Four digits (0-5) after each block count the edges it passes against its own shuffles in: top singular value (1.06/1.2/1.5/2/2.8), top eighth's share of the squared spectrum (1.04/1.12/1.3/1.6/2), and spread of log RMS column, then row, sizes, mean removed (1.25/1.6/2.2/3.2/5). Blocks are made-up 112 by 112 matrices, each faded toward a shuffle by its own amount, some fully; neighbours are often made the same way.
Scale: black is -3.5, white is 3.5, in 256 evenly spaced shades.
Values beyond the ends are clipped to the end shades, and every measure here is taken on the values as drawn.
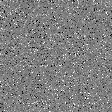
3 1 0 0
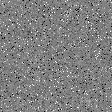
2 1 0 0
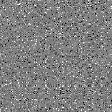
4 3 2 2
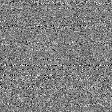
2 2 0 4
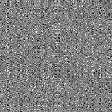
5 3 2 2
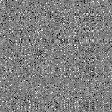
4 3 2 2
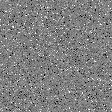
1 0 0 0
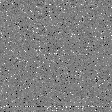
3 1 0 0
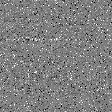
3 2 1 1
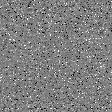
2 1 0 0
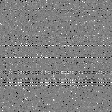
5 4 1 3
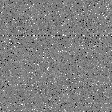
3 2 0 1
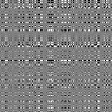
5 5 4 5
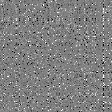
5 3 2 1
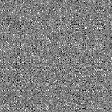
4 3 2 2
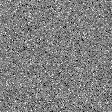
2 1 0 0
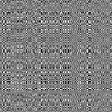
5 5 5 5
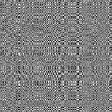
5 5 4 4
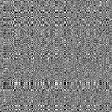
5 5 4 4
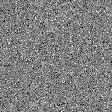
2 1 0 0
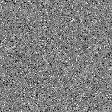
3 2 0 1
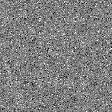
4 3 2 1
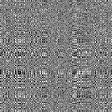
5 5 4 4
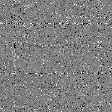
2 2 2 2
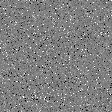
0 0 0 0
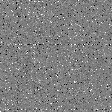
2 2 1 1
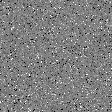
1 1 0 0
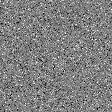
0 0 0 0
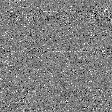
1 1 0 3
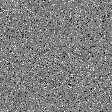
0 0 0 0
